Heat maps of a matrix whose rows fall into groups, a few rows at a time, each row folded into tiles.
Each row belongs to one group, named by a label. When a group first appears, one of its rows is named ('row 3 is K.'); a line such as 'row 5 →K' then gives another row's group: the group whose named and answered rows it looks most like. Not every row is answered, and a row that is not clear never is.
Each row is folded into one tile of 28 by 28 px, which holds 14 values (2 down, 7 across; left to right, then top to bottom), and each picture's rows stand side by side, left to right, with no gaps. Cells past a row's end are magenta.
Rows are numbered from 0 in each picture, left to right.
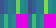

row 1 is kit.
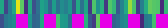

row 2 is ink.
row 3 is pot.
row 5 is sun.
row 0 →kit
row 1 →pot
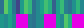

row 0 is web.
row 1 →kit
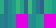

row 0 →kit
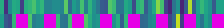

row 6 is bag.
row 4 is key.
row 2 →pot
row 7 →web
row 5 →kit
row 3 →web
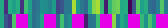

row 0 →pot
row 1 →pot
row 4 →web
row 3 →sun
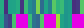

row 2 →web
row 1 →pot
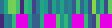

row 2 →ink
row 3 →pot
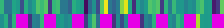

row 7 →web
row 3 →bag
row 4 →sun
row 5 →sun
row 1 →sun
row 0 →key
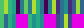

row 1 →web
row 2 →bag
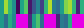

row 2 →sun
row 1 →bag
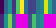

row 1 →kit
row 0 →bag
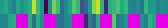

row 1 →web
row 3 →sun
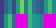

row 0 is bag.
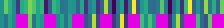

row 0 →web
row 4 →bag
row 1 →web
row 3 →bag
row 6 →bag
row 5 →ink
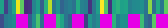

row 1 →bag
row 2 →ink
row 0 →kit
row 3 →kit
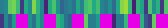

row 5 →pot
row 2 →ink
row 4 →sun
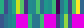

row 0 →kit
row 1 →pot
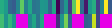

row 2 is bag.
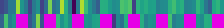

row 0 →kit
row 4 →sun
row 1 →bag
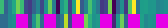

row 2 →bag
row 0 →kit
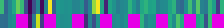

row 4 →kit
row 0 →kit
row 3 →sun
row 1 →bag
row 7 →key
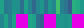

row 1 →ink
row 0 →key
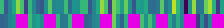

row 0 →kit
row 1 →ink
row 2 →pot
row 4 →key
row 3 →kit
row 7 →sun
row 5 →ink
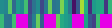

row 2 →web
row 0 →pot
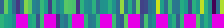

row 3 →pot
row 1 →key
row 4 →pot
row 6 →key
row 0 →web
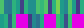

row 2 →key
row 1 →sun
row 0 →key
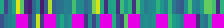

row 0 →kit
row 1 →bag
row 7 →sun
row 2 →kit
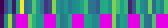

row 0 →bag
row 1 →web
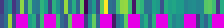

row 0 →bag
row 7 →sun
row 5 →key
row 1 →key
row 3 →bag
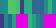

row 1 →ink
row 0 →sun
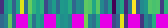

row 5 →sun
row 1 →web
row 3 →key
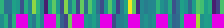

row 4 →kit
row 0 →key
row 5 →kit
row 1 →web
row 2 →pot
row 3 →web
